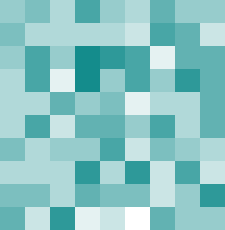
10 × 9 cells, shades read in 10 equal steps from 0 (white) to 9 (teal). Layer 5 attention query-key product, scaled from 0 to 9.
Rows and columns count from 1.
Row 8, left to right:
3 3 3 8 3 8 2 7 2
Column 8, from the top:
4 6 6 8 3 3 4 7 4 4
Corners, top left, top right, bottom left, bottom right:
4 4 6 4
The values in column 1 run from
3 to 6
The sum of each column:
41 45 37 57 47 39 43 49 47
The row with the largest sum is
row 3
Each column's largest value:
6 7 8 9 8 8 7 8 8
